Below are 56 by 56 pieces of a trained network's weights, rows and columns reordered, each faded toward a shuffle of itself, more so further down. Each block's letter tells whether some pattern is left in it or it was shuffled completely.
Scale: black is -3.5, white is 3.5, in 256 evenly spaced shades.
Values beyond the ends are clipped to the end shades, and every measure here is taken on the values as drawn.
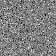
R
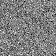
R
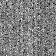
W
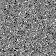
R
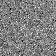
R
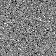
R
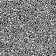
R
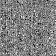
W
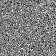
R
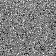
R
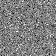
R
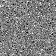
R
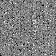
W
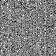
W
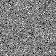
R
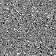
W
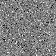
R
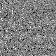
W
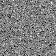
R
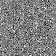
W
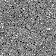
R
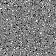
R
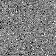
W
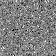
R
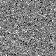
W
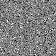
R
